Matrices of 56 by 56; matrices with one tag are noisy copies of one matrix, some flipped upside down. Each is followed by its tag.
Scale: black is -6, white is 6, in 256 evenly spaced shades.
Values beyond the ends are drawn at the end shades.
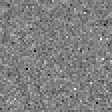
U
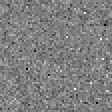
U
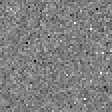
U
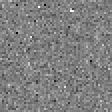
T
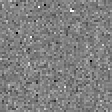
T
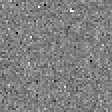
T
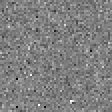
T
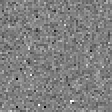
T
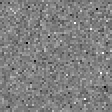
U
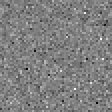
U
